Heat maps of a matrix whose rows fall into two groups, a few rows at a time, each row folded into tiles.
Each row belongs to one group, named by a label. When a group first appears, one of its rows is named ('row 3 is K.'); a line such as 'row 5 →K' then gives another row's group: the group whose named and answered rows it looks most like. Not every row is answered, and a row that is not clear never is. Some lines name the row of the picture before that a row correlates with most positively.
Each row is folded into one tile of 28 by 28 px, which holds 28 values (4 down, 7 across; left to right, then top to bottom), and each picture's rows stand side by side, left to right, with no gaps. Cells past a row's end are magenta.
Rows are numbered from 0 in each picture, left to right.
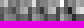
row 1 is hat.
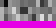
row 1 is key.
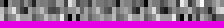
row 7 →hat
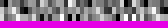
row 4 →key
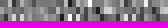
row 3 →hat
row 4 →key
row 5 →hat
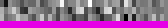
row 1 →key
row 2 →hat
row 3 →hat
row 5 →key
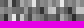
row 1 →hat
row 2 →hat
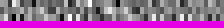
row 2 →key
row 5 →key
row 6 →key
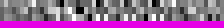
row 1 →hat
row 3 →key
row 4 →key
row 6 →hat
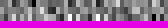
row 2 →key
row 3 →key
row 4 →hat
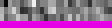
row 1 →hat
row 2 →key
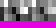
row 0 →hat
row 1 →hat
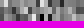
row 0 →hat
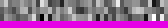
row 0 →hat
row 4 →hat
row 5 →key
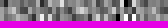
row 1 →key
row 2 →hat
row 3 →key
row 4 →key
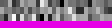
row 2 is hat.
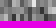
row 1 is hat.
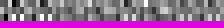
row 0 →key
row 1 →key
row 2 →hat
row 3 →hat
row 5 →hat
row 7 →key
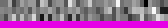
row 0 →key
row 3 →hat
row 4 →hat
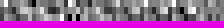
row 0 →hat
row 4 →hat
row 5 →hat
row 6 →hat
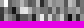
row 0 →hat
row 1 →key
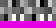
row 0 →key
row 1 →key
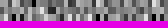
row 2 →key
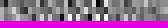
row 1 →key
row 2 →key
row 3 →key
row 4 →key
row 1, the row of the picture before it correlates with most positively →2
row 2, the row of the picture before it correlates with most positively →2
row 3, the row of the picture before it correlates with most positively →2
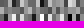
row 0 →key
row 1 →key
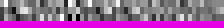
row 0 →hat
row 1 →key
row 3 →hat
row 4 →hat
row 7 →hat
